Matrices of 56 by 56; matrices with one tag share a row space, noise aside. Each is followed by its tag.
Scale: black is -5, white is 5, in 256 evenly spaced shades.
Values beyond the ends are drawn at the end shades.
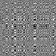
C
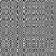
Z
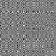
Z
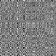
Z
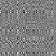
Z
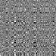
C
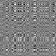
C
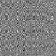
Z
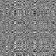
C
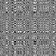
C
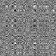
C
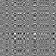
C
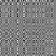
Z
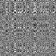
C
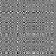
Z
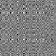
Z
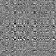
C
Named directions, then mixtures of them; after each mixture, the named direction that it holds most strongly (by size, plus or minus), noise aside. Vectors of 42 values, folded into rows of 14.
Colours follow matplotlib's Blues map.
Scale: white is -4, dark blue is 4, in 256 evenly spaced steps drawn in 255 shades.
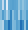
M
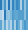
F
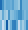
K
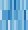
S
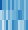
K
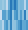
S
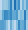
S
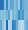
K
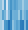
M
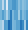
M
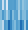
M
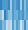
F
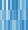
M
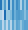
F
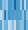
S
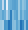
M
